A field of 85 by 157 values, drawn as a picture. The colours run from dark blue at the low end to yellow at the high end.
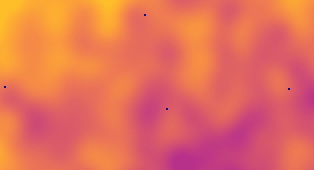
Ninth with the highest average: top left. Mirror symmetry: none. Slope: up to the top left. Odd rows or columns: none. Grain: smooth. Lone odd cells: 4, each lower than its neighbours.
